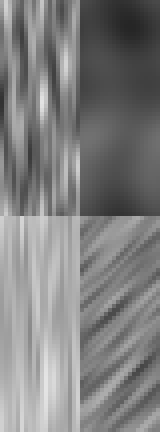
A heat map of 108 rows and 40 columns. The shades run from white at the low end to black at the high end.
The table splits into 2 rows of 2 panels. Panel 1,1: middling, streaked downward, strong in contrast. Panel 1,2: high, smooth. Panel 2,1: low, streaked downward. Panel 2,2: middling, slanting up to the right.
